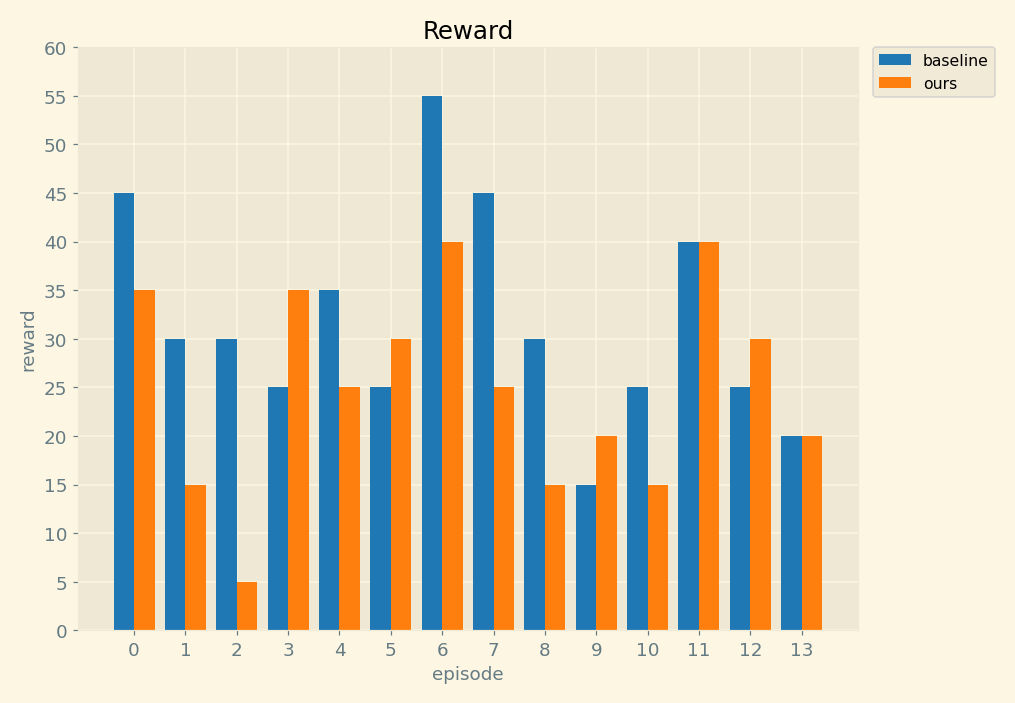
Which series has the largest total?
baseline
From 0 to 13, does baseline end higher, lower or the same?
lower
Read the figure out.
Title: Reward
x-axis: episode, ticks 0 1 2 3 4 5 6 7 8 9 10 11 12 13
y-axis: reward, ticks 0 5 10 15 20 25 30 35 40 45 50 55 60
Legend: baseline, ours
Values:
baseline: 45 30 30 25 35 25 55 45 30 15 25 40 25 20
ours: 35 15 5 35 25 30 40 25 15 20 15 40 30 20
